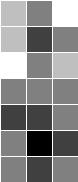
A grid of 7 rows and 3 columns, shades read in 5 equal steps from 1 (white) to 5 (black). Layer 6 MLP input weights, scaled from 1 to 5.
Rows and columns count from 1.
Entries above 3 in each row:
0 1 0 0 2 2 1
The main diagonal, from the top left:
2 4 2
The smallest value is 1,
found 2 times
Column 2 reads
3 4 3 3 4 5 4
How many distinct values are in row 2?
3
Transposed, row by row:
2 2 1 3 4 3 3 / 3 4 3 3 4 5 4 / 1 3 2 3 3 4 3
